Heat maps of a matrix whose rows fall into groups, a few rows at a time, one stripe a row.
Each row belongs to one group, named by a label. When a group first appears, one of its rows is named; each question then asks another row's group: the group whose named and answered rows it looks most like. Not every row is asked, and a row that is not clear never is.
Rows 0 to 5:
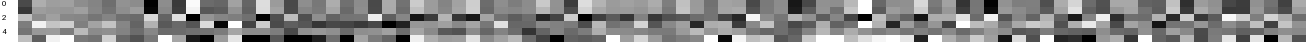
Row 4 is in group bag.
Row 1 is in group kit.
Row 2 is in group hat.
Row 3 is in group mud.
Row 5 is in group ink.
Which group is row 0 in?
kit
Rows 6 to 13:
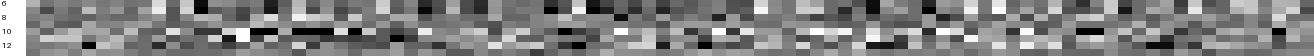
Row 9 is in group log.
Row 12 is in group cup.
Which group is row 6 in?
hat
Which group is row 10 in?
ink
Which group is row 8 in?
log
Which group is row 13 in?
bag
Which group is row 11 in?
mud
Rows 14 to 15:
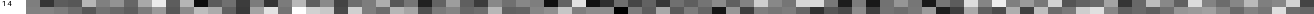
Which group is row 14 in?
hat
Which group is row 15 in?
log
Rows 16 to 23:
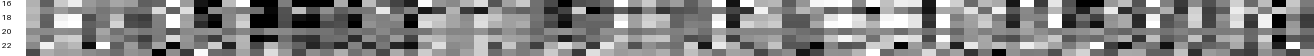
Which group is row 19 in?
ink
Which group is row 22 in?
mud
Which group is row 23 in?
kit
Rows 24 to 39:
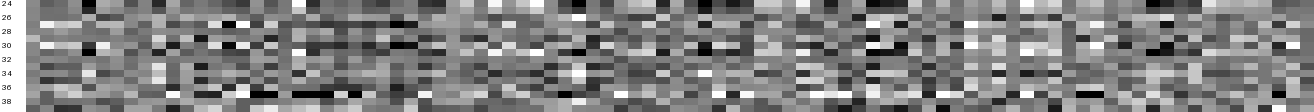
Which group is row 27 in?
mud
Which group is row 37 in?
ink
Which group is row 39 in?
log
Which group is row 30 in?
mud
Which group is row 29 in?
hat
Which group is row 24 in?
cup
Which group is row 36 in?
mud
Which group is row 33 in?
hat
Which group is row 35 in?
hat
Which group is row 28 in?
log
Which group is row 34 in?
bag
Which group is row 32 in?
log
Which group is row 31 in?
cup
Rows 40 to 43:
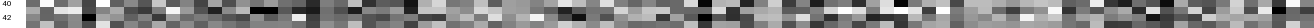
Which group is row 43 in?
mud
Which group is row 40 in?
mud
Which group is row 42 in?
cup
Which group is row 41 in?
ink
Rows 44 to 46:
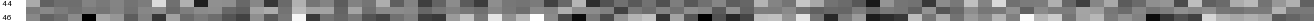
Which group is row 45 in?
log
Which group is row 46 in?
cup
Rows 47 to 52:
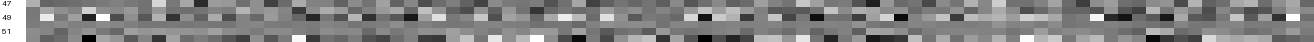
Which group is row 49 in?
mud
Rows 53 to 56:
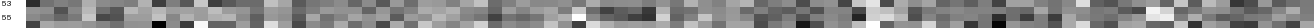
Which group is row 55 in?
bag
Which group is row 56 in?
kit
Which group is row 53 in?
kit
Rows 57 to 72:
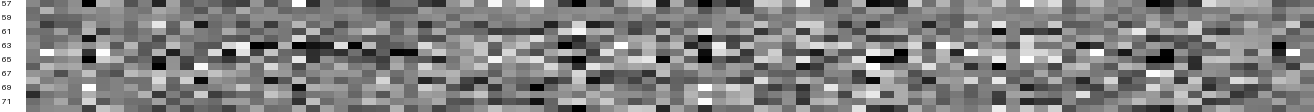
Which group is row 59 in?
kit
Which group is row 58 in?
mud
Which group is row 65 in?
cup
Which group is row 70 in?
kit
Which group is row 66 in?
kit
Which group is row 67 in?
bag
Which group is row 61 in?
bag
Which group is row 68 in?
hat
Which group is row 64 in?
mud
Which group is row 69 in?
bag
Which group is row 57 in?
cup
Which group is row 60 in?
hat
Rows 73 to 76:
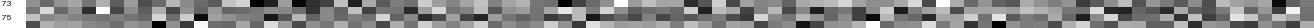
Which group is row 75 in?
hat
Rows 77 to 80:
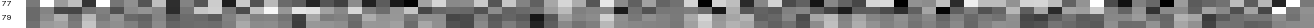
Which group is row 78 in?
log
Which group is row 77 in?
mud
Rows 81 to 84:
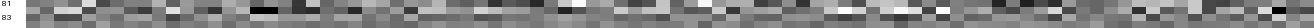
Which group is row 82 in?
ink
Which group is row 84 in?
mud
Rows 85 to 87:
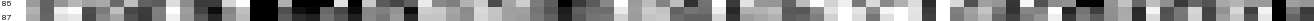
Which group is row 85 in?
ink
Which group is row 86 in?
ink
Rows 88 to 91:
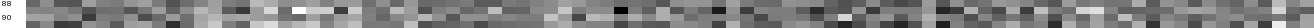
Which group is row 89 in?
log
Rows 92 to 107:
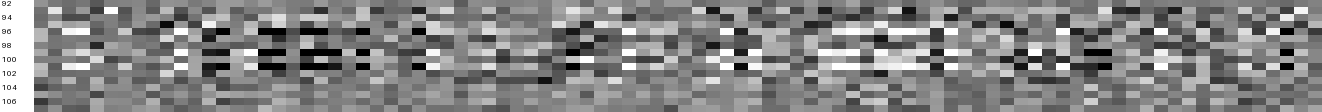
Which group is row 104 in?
kit
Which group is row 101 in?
ink
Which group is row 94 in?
log
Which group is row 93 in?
mud
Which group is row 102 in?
hat
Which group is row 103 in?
bag
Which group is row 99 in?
ink
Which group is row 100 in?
bag
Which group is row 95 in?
kit
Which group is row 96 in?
ink
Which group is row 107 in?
log
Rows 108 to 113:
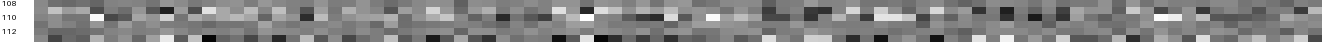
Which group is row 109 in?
kit
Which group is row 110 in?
bag
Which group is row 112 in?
kit
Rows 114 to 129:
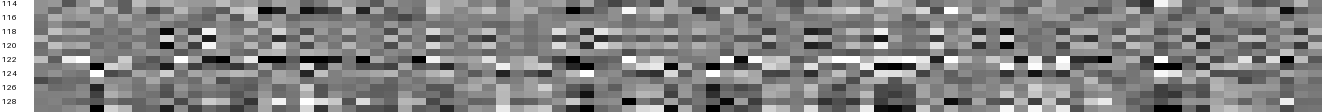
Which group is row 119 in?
hat
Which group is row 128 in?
log
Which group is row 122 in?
ink
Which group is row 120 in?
kit
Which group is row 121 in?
log
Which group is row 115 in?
ink
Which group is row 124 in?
bag
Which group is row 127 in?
cup
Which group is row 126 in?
cup
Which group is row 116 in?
mud
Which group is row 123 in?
cup
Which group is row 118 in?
kit
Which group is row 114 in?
bag
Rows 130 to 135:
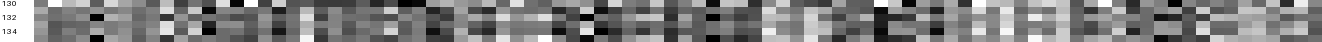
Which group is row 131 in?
hat
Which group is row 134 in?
hat
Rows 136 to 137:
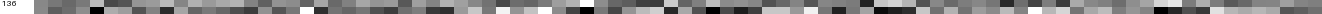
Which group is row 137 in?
cup
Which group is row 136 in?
bag
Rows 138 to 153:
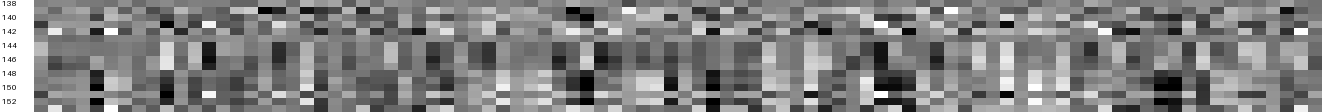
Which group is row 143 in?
kit
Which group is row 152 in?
cup
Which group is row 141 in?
kit
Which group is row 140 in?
cup
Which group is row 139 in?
ink
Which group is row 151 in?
kit
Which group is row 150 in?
cup
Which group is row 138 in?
log
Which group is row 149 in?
cup
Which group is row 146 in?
hat
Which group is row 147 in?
hat
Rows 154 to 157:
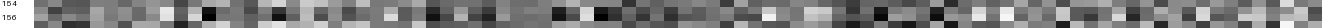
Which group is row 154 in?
log
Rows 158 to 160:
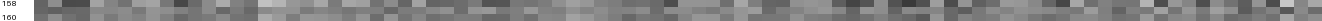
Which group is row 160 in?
log
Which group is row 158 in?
log
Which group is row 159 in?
kit
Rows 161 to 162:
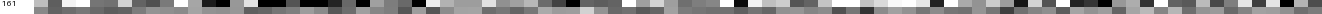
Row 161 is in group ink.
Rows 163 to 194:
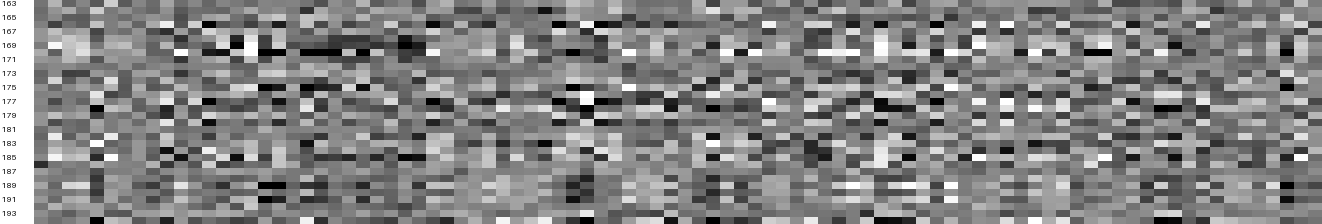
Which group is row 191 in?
ink
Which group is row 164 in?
bag
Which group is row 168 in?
mud
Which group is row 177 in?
hat
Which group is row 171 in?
mud
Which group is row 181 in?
log
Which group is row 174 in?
mud
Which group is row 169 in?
mud
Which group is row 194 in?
cup
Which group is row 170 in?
ink
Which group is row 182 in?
mud
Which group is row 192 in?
mud
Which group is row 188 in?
cup
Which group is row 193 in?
bag
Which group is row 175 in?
ink
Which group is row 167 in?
kit
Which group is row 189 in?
ink
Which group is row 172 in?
log
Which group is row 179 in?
kit
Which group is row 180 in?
hat
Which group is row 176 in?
bag
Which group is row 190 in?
cup
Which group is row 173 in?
log
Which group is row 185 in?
mud
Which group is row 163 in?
mud
